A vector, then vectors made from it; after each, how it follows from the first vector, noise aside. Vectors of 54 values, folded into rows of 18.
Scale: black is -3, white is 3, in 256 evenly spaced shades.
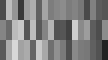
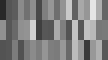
reversed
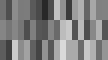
wrapped around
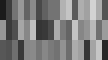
reversed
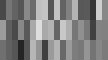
wrapped around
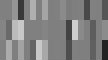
partly zeroed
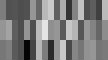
wrapped around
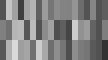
copied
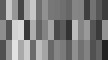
copied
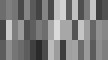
wrapped around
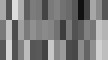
wrapped around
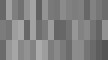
shrunk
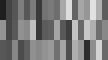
reversed
